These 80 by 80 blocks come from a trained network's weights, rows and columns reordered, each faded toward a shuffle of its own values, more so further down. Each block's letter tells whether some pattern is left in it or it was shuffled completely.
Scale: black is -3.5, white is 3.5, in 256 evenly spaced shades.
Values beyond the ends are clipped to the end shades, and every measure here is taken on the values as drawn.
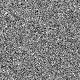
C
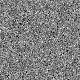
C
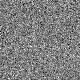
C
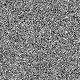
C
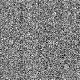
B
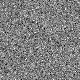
C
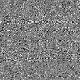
B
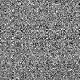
B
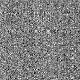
B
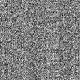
B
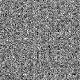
B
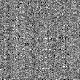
B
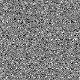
B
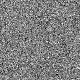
C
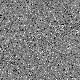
C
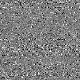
B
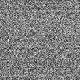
B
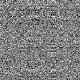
B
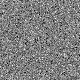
C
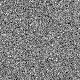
C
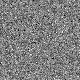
C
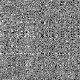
B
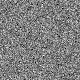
C
